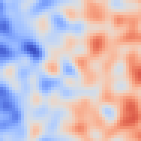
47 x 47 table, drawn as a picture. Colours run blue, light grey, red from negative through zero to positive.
The field is mottled with small blotches. There are no regular stripes. The field climbs toward the right. Overall the values sit about 50% of the way up the scale.
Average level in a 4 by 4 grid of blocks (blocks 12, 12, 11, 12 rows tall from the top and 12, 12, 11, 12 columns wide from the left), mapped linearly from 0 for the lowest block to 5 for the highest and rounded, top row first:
1244
0245
1234
1245
